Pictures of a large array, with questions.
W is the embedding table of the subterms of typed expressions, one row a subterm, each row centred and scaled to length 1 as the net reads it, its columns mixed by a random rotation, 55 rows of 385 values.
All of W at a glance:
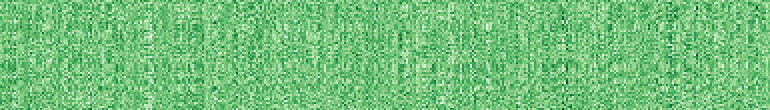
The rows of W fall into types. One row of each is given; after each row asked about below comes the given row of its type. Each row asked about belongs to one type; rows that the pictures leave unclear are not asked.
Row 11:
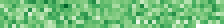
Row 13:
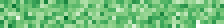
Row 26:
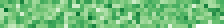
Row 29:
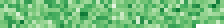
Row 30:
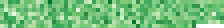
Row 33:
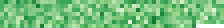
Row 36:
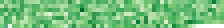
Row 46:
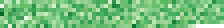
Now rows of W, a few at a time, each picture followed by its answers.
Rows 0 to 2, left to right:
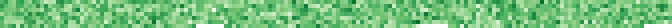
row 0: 33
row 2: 11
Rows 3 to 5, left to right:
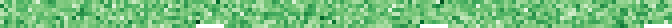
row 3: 29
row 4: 29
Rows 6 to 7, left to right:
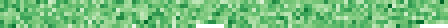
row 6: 13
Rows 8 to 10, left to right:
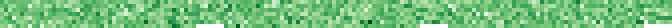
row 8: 36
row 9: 13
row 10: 46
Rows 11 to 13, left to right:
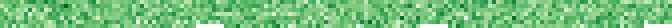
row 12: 13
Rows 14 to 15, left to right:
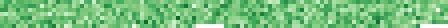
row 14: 13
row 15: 33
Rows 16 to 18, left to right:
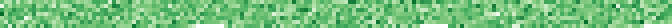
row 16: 46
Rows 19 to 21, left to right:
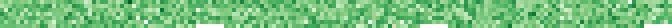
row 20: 11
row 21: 29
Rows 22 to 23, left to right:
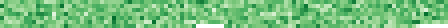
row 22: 33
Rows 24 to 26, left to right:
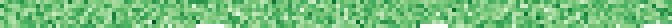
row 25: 30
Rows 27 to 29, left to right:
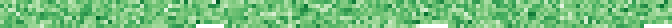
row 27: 29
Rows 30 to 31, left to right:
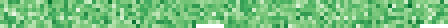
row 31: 29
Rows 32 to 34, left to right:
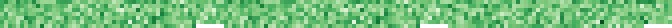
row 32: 33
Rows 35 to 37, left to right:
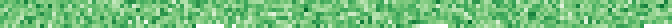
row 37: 29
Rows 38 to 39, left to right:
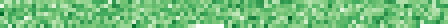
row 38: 46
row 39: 13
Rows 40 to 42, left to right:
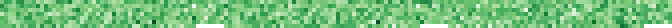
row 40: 33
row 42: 36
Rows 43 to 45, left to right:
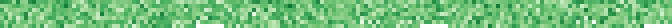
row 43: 11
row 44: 11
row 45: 33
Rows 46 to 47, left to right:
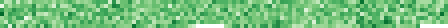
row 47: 30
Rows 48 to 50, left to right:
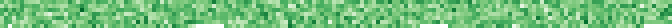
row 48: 36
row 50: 26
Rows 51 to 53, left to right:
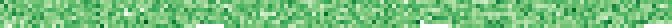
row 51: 36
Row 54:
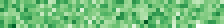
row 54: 13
